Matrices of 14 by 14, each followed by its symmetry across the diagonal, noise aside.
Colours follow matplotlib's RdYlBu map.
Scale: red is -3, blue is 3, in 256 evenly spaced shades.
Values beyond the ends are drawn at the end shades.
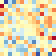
antisymmetric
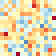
symmetric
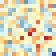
symmetric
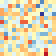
neither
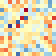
antisymmetric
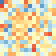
symmetric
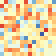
symmetric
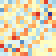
symmetric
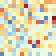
neither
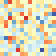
neither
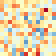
neither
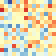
antisymmetric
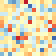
neither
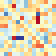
antisymmetric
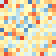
symmetric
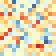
antisymmetric
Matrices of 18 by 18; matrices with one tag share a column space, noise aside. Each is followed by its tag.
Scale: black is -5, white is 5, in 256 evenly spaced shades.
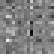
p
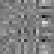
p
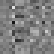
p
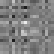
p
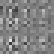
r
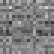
p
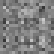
r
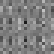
r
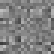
r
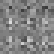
r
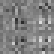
r
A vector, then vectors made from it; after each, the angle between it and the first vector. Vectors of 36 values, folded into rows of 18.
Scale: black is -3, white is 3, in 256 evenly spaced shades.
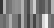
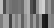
nearly opposite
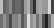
nearly opposite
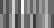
partly aligned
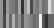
partly opposed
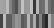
partly opposed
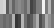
orthogonal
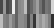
partly aligned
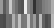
partly opposed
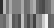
nearly parallel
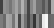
nearly parallel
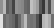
partly aligned
